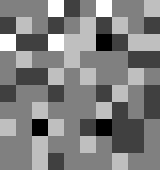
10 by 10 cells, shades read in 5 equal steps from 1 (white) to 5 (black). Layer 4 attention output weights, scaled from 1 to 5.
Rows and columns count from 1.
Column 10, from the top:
2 4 2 4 3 4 4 3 3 3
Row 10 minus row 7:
0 0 0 1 0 0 1 -2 0 -1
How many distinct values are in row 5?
3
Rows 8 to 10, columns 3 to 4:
5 2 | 2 3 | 2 4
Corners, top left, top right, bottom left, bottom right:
3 2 3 3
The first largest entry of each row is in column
5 1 7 9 2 1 8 3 8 4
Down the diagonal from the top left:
3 2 4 3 3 3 2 4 4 3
